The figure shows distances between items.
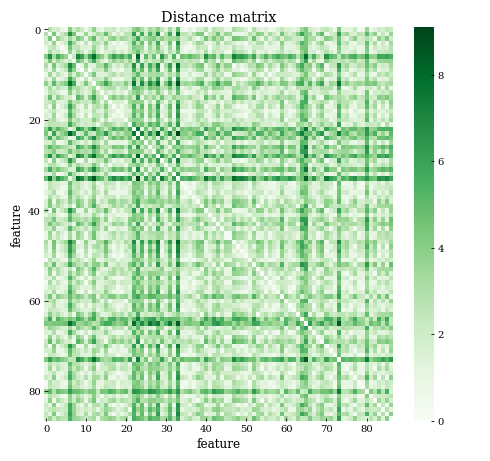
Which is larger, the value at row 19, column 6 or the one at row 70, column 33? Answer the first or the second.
the second
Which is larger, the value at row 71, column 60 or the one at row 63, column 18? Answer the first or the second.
the second
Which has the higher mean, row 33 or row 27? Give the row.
33
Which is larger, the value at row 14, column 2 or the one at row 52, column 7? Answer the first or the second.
the second
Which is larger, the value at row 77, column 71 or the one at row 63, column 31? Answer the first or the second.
the second
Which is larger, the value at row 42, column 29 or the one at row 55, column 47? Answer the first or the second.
the first
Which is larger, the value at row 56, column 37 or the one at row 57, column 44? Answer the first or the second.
the second
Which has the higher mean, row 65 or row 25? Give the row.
65
